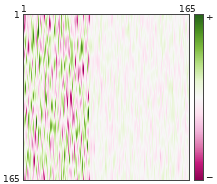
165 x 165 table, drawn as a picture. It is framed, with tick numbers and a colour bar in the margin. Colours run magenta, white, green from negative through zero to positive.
The grain runs up and down. A few values lie far out on both sides of the bulk. The right part is calmer, past a seam about 40% of the way across. Overall the values sit about 50% of the way up the scale. No overall slope runs across the table.
